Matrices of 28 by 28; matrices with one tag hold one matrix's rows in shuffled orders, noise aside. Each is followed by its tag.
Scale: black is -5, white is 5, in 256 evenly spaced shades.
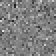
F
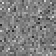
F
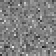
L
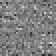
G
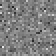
F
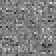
G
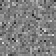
F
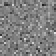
L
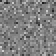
L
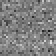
G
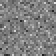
L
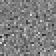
L
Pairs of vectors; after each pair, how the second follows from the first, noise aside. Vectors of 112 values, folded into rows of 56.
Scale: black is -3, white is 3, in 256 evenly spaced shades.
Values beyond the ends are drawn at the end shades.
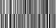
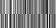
copied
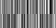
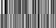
wrapped around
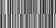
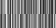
copied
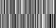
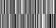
copied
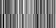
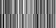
copied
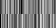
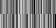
wrapped around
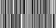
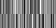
wrapped around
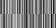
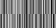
wrapped around
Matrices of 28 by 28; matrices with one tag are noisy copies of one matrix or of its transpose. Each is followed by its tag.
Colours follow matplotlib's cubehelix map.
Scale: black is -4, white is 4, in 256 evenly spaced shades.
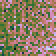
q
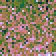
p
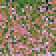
p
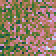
q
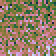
q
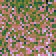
p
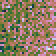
q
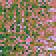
q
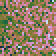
p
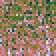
q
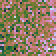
q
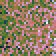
p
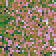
p
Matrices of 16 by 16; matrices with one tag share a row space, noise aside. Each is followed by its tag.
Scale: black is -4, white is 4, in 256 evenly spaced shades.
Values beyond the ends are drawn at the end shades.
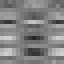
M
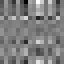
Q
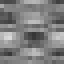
M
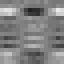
M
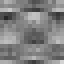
M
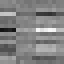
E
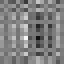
Q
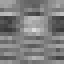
M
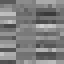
E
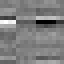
E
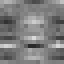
M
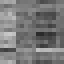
E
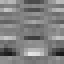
M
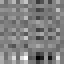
Q
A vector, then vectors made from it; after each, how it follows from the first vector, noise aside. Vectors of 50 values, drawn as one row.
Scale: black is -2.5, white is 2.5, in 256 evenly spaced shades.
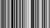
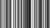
negated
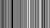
partly zeroed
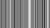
partly zeroed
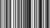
negated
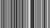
partly zeroed
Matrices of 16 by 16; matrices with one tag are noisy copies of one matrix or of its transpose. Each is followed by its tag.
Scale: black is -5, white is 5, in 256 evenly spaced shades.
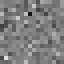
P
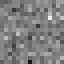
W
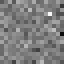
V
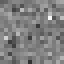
W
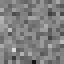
V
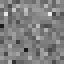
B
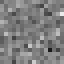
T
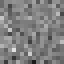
V
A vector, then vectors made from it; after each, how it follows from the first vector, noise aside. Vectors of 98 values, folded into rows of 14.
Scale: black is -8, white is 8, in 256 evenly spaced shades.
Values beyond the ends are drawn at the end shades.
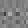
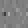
partly zeroed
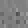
partly zeroed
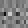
scaled up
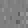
partly zeroed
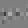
partly zeroed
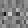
scaled up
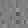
partly zeroed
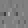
partly zeroed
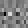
scaled up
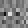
scaled up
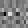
scaled up
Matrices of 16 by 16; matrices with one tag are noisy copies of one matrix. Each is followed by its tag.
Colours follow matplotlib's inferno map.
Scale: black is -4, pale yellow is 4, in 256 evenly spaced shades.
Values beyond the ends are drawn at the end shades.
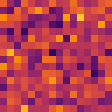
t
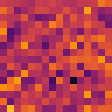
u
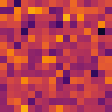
t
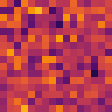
t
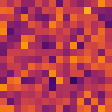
u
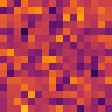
t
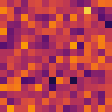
u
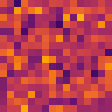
t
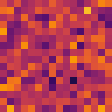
u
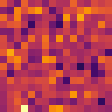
t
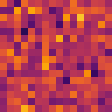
t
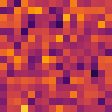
t
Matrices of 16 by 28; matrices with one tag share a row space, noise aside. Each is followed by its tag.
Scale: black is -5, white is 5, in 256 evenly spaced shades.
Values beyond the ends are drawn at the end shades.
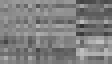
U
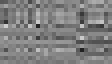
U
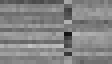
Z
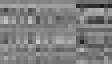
U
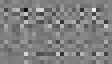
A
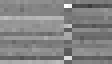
Z
